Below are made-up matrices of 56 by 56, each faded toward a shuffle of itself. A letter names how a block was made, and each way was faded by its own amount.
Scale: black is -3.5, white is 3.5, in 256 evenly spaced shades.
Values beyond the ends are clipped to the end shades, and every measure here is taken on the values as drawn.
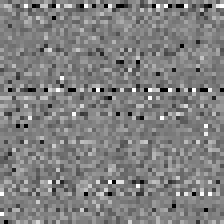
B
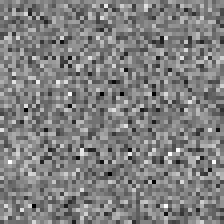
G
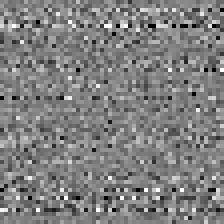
B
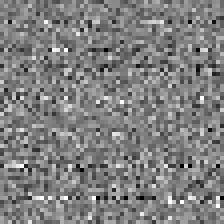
G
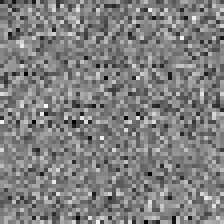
G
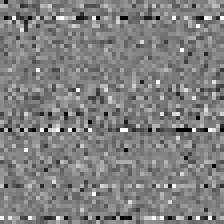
B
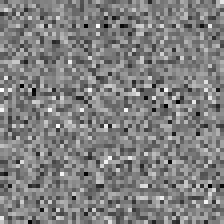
G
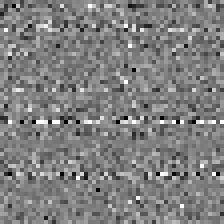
B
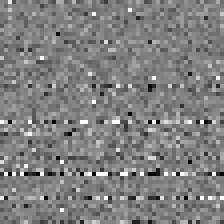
B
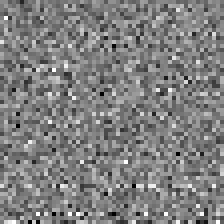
G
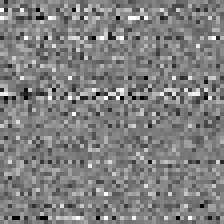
B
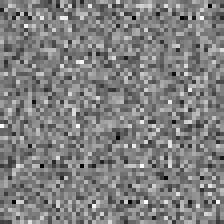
G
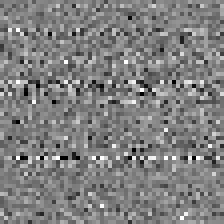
B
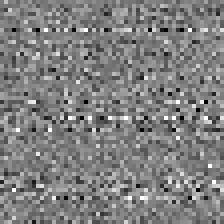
B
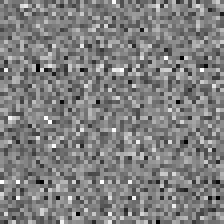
G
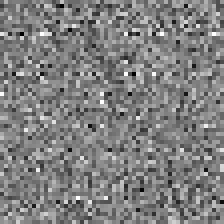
G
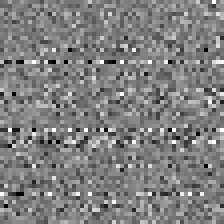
B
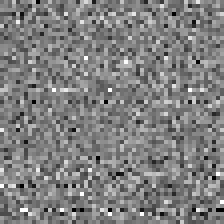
G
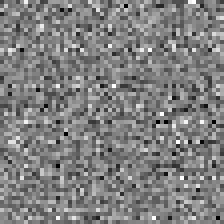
G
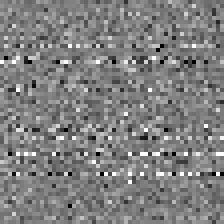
B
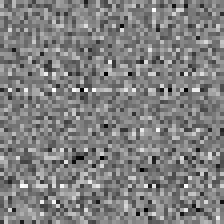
G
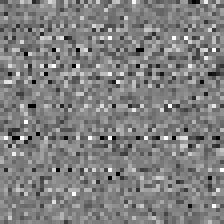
B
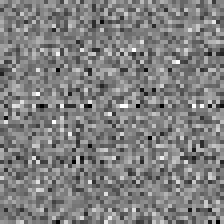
G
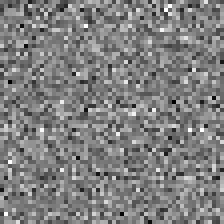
G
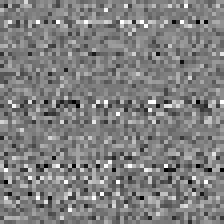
B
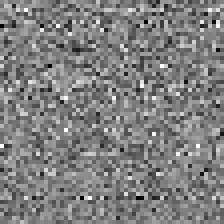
G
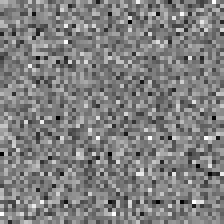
G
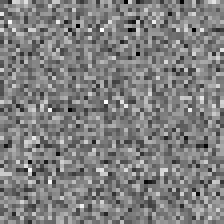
G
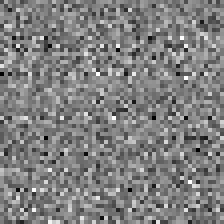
G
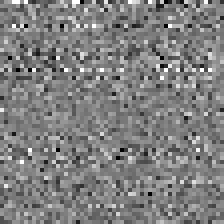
B
